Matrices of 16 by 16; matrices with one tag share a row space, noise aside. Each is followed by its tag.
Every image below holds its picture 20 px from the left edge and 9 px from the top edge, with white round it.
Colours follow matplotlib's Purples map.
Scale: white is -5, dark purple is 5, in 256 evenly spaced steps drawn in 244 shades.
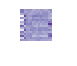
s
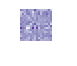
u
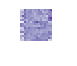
s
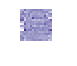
s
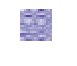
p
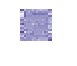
s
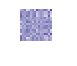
u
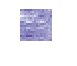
p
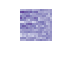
p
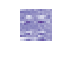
p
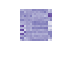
s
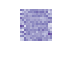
s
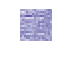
p
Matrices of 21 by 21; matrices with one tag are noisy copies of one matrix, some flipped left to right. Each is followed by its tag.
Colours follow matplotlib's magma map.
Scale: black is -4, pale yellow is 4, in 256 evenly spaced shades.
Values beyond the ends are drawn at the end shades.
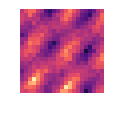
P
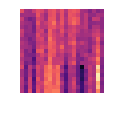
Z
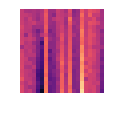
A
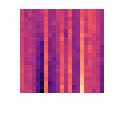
A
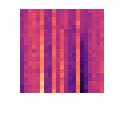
A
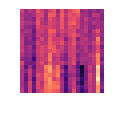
Z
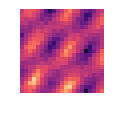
P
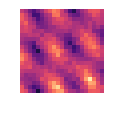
P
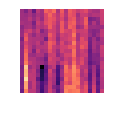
Z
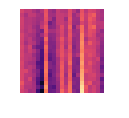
A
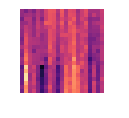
Z
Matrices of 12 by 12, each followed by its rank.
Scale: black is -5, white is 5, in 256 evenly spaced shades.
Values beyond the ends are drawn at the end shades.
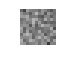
full rank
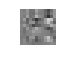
two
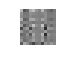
two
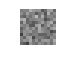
full rank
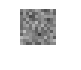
full rank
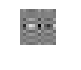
one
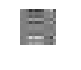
one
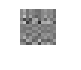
two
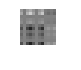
one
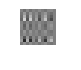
one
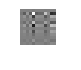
one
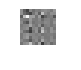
two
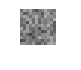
full rank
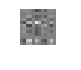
two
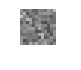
full rank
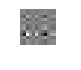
one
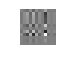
one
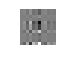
one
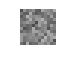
full rank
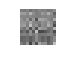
two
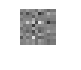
two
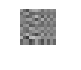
two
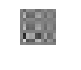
one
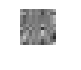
two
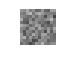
full rank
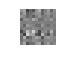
two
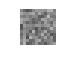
full rank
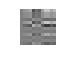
one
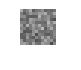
full rank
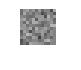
full rank
